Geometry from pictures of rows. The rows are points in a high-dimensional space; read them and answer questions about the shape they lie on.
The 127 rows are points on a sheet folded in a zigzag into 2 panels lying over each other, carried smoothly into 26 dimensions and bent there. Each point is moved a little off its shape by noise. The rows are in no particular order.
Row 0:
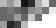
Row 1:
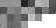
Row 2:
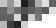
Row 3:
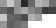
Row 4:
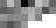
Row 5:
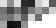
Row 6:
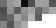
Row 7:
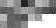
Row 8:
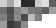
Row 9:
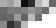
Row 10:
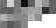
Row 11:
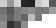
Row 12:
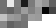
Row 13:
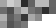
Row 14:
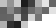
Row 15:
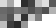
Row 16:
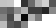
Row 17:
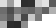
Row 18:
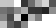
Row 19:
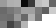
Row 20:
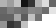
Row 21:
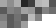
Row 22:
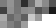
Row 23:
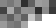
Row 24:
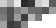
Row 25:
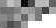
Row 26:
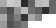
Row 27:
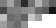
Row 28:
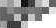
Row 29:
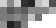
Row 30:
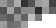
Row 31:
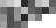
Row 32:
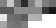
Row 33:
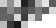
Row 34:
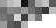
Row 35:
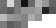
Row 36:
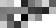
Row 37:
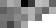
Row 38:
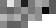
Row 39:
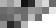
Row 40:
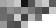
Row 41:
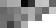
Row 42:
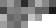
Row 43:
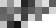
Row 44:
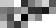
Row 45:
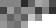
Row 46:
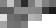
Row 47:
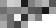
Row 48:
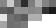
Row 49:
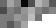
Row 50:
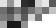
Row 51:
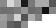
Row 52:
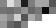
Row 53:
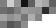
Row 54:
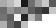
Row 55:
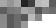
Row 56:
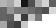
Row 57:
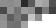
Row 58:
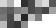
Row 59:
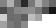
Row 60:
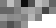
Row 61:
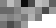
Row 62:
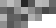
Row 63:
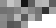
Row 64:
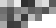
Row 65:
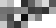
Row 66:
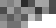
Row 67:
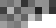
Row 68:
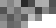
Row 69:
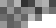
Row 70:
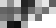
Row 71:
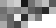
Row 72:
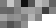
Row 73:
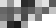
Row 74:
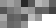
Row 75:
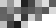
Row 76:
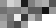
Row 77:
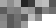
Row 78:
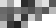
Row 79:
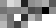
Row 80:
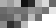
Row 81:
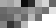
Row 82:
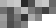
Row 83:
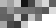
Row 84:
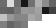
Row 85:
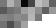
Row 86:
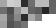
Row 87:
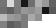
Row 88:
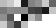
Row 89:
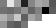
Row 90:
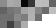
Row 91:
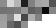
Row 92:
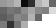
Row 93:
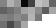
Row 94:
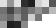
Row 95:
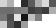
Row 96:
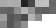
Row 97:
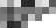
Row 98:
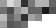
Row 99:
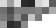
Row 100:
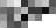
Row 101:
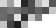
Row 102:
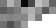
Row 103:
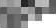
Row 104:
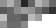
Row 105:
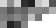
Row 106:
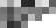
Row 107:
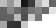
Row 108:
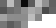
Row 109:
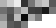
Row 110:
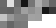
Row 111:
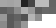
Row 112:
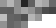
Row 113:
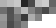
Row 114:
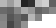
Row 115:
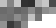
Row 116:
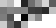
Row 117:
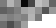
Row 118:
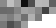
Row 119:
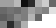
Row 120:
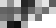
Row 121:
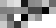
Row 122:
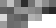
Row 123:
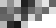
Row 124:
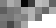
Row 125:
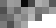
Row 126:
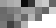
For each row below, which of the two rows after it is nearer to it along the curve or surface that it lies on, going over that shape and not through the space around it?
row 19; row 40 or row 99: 40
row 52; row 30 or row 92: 92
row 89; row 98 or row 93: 93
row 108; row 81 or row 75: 81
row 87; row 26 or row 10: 10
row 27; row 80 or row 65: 65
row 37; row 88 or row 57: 88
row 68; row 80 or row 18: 18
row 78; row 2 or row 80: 2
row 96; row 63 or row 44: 44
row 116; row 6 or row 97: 97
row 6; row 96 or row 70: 70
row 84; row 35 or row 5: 35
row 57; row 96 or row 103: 103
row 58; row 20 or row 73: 73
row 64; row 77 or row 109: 109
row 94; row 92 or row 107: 107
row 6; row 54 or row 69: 54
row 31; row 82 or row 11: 82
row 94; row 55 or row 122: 55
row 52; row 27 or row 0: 0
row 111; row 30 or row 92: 30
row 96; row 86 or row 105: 86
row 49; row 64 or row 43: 43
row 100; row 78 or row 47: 78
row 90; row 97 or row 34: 34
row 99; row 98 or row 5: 5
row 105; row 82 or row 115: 115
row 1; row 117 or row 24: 24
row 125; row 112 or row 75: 75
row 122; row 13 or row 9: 13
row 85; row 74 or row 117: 117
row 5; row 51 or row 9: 9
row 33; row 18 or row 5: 5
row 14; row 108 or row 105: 105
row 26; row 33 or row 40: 33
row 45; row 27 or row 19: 27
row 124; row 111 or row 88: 88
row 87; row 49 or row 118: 118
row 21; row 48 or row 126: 48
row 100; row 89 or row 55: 55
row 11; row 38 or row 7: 7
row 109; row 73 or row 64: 64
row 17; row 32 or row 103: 103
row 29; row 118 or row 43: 43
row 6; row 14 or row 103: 14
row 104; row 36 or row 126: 36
